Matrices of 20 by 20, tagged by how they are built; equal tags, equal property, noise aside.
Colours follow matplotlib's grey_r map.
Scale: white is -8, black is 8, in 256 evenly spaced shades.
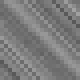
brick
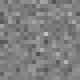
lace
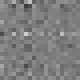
lace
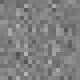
lace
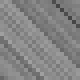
brick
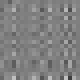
lace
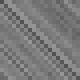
brick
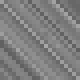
brick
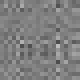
lace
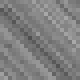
brick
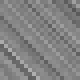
brick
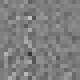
lace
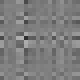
lace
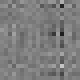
lace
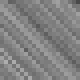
brick
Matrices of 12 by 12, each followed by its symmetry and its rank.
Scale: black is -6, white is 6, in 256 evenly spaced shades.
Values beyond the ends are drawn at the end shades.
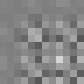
symmetric, rank two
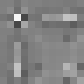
symmetric, rank two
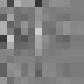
neither, rank two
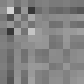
symmetric, rank two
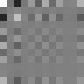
symmetric, rank one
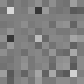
symmetric, rank two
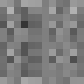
neither, rank two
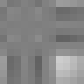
symmetric, rank one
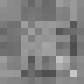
symmetric, rank two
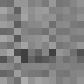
neither, rank two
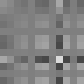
symmetric, rank one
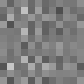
neither, rank two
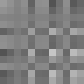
symmetric, rank one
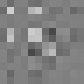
symmetric, rank two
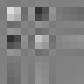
symmetric, rank one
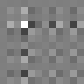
symmetric, rank one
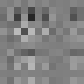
neither, rank two
